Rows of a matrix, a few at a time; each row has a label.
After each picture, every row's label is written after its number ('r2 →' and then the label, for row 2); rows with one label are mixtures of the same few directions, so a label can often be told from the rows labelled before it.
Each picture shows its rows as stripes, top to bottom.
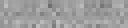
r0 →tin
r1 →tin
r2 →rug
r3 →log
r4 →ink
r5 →log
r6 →rug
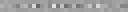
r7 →tin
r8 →rug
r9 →ink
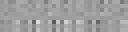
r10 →ink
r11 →rug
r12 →ink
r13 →tin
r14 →tin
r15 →rug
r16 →rug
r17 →rug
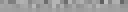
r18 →ink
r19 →rug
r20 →rug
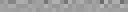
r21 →ink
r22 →ink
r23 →rug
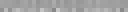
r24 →rug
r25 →rug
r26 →log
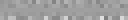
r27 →rug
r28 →ink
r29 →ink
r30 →log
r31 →ink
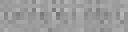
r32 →rug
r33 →tin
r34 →rug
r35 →log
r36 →log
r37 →ink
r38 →log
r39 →tin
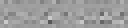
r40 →log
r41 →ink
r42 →tin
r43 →ink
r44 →tin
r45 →tin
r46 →log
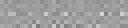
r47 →log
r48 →ink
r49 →log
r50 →ink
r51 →ink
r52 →rug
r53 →rug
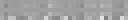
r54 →tin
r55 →tin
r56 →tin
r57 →tin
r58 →ink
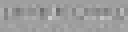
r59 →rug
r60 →rug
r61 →log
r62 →log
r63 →tin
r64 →tin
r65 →ink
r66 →rug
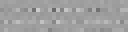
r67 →ink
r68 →tin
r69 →rug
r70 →log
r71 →rug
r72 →log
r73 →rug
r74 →tin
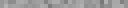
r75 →ink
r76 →tin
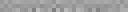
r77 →log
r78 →log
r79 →rug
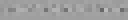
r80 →tin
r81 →rug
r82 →ink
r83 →log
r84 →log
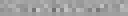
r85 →log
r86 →ink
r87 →rug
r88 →rug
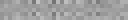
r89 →rug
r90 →tin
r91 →rug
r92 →rug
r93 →log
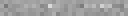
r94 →log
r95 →tin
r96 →ink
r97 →log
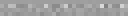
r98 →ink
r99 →ink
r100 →rug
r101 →log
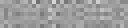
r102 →rug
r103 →rug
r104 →tin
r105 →log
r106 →tin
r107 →tin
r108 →log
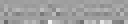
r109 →tin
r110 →tin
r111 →log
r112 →log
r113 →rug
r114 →tin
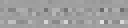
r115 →tin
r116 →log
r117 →ink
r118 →rug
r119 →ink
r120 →ink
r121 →rug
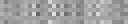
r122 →tin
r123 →rug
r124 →tin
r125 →rug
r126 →log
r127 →tin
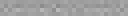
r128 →ink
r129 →log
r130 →log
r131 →ink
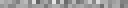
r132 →rug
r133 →ink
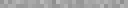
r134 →log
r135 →ink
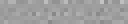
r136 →ink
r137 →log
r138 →ink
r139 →rug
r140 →tin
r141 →tin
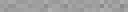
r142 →ink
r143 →ink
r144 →tin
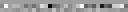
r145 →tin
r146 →tin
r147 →rug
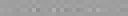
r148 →rug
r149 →rug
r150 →rug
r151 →log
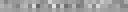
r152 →tin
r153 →rug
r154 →rug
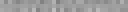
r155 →log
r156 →rug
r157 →rug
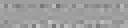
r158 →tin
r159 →log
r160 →ink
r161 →tin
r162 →tin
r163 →tin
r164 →rug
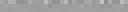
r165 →ink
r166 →tin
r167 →ink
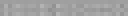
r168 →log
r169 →log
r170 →tin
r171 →log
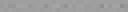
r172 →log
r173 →ink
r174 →log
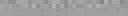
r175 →ink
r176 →rug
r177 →log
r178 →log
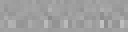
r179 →rug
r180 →tin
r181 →tin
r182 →ink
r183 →tin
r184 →ink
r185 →ink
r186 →tin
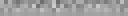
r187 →log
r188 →rug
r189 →log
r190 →log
